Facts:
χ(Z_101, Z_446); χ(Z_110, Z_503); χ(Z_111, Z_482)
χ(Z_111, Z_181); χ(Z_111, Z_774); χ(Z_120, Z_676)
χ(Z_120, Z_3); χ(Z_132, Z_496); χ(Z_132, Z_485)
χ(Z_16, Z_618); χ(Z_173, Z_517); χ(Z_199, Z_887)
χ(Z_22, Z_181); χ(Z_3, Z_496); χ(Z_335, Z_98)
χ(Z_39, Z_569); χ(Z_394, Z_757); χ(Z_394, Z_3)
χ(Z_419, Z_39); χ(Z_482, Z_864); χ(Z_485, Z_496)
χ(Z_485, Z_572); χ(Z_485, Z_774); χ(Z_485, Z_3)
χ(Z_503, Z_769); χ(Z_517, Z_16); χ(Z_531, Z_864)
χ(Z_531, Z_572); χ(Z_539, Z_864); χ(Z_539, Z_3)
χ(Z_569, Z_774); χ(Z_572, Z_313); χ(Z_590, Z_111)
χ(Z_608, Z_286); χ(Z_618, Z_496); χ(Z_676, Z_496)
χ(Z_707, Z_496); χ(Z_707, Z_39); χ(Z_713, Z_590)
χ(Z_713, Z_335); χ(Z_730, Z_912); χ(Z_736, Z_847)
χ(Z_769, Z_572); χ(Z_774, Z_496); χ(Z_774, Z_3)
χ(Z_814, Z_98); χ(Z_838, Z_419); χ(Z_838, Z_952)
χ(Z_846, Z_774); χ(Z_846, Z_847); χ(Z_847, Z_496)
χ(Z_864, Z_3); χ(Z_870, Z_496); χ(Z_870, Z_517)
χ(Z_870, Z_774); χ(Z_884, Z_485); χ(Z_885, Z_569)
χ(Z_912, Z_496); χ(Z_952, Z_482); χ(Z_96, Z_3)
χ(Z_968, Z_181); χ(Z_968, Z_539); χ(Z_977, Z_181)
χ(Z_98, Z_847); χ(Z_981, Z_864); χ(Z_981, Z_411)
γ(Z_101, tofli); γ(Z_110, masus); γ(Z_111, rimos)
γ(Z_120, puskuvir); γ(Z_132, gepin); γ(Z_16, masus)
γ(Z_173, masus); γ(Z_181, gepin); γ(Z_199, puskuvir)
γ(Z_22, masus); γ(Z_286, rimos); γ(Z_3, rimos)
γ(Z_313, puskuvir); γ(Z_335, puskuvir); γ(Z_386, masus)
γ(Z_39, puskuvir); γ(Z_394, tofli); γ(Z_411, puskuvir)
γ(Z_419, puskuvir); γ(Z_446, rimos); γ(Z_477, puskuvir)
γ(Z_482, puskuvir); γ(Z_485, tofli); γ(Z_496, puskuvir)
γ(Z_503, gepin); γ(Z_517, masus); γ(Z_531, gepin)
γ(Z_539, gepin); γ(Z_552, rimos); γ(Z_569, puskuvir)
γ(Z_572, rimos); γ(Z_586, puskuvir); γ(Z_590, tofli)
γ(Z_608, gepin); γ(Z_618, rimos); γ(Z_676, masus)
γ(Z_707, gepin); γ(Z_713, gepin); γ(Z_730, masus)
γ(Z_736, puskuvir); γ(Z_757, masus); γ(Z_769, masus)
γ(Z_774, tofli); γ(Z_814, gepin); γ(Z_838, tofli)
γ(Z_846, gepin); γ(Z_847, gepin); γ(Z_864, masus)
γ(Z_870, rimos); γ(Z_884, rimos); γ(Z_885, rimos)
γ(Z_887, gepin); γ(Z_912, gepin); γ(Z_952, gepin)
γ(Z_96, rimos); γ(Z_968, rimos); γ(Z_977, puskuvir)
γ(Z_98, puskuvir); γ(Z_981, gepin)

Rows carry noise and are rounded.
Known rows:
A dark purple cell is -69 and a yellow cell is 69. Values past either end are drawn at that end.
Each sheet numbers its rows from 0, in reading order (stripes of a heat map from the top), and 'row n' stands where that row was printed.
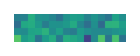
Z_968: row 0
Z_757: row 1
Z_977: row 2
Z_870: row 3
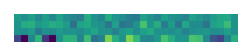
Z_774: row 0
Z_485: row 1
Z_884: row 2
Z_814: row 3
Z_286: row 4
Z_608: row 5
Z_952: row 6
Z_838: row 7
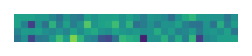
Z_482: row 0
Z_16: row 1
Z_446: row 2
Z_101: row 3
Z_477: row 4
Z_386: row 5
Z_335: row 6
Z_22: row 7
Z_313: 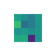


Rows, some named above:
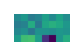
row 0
Z_847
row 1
Z_485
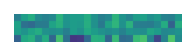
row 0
Z_539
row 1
Z_885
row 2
Z_394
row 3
Z_885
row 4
Z_531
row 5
Z_769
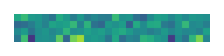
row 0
Z_98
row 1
Z_572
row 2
Z_181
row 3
Z_96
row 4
Z_676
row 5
Z_199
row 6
Z_503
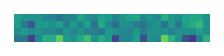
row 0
Z_120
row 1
Z_912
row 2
Z_846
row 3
Z_977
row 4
Z_736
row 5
Z_814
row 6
Z_838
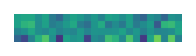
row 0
Z_590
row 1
Z_496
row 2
Z_199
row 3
Z_981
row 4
Z_496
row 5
Z_618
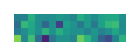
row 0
Z_111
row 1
Z_864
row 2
Z_814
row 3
Z_590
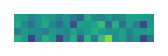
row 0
Z_977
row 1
Z_977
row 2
Z_3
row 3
Z_887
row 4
Z_482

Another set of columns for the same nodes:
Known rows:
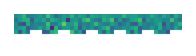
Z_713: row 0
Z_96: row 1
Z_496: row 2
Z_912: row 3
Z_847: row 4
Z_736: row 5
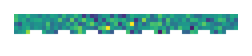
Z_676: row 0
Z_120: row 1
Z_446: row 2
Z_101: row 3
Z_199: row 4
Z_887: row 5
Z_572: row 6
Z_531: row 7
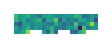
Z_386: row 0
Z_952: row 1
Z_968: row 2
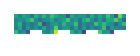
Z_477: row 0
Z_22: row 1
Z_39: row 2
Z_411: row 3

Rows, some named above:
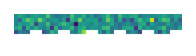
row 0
Z_394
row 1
Z_885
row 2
Z_769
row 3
Z_981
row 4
Z_590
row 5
Z_531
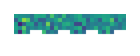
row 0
Z_503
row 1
Z_977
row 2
Z_814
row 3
Z_952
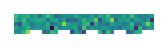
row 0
Z_864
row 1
Z_111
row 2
Z_838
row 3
Z_181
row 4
Z_870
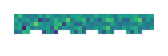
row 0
Z_618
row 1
Z_838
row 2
Z_847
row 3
Z_531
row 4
Z_539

